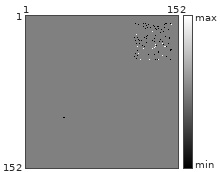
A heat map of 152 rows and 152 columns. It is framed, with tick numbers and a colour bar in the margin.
The top right is the roughest part. In the top right lies a patch that is rougher than the rest. No single row or column stands out from its neighbours. The grain is fine, like static. There is no overall slope. Neither half mirrors the other.
